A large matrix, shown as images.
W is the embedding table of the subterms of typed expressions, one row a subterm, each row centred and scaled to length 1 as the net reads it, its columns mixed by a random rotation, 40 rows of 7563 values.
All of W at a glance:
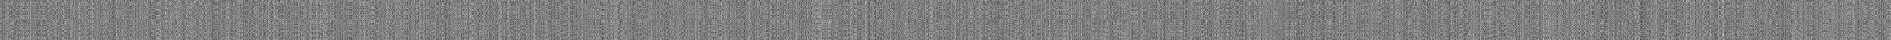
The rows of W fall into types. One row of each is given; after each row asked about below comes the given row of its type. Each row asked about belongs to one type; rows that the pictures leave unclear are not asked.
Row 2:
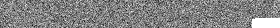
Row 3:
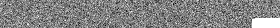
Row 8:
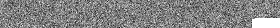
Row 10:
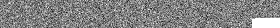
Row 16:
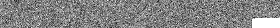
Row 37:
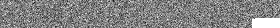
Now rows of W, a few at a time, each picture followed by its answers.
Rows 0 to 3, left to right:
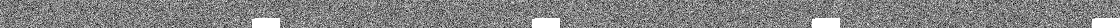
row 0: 16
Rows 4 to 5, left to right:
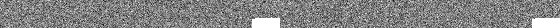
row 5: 37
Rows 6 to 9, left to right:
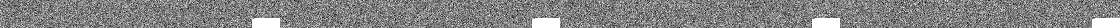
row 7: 16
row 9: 3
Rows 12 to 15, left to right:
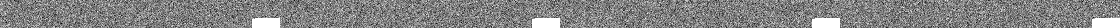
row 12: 16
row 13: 16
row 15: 3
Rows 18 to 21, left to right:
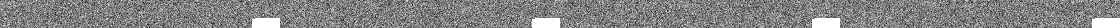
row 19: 2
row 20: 8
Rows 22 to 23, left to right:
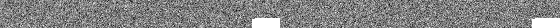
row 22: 8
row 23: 10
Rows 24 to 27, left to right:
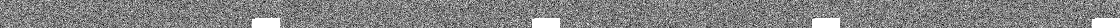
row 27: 8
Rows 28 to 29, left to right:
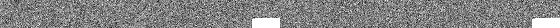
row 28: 16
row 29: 3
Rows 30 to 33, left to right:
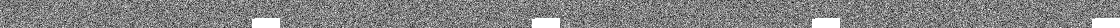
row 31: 10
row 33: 10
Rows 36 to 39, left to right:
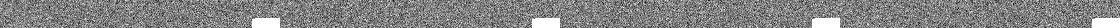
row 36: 2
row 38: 3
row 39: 3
